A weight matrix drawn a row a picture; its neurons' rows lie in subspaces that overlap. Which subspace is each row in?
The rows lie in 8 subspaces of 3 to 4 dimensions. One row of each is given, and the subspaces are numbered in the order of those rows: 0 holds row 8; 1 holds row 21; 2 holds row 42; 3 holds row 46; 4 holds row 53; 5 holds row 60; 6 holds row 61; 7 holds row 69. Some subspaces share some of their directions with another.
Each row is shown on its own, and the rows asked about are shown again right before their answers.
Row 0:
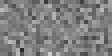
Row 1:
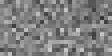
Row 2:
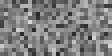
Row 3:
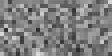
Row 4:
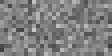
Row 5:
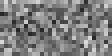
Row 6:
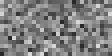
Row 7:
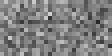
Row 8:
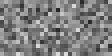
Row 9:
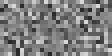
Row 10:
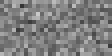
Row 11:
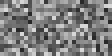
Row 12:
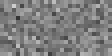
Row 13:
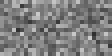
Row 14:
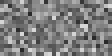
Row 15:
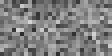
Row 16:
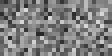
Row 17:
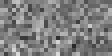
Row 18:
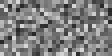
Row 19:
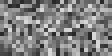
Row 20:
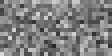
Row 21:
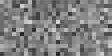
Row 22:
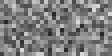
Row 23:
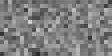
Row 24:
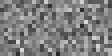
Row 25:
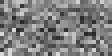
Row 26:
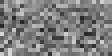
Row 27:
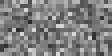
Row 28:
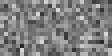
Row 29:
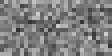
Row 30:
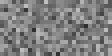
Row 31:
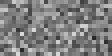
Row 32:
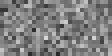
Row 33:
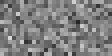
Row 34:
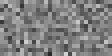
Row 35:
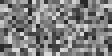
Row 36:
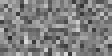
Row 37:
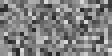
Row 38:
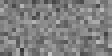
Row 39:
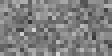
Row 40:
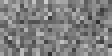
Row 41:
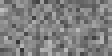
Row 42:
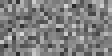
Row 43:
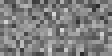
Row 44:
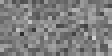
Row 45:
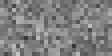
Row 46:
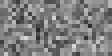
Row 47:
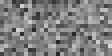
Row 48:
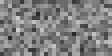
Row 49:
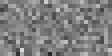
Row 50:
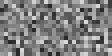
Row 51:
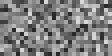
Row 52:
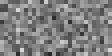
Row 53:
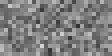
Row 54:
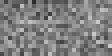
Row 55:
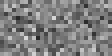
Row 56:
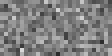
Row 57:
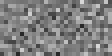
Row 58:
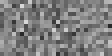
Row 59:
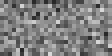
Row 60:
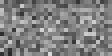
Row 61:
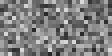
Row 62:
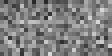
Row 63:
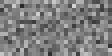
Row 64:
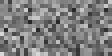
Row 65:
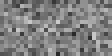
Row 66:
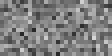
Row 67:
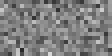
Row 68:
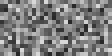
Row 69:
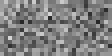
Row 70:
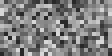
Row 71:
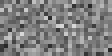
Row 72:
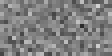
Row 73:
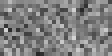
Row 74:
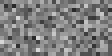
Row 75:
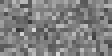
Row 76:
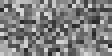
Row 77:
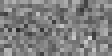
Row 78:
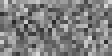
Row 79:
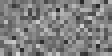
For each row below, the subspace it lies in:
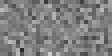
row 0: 6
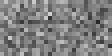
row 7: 7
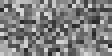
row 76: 2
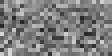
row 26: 5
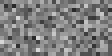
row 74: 3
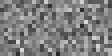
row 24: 4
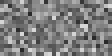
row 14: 0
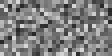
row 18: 2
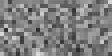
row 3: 1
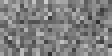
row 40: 7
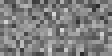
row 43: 6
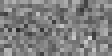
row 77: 1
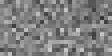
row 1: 6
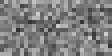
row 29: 3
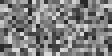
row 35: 4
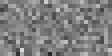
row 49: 2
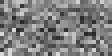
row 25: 5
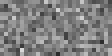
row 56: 5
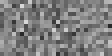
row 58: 1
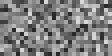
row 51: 6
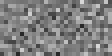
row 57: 0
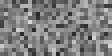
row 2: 5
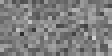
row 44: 3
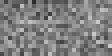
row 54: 7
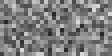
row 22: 6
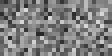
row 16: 7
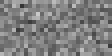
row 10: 2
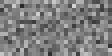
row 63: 2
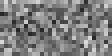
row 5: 1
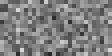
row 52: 2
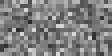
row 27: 2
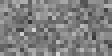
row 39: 7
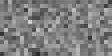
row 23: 1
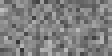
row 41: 6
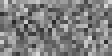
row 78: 1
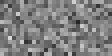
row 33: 0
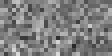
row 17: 3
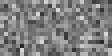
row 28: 5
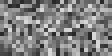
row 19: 4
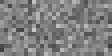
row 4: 4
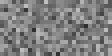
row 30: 7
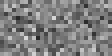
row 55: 3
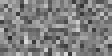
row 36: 0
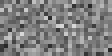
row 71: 2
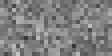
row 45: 3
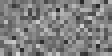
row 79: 0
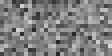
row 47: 3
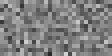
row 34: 0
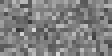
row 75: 6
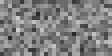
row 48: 0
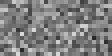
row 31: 3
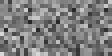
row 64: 1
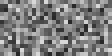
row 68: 2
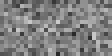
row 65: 4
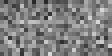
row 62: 7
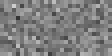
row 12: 3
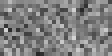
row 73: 1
